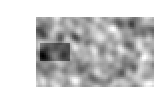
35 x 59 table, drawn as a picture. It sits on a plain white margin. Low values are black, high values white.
The ninth with the lowest average is the middle left. The middle left is the roughest part. In the middle left lies a patch that is lower than the rest. The field is mottled with small blotches.
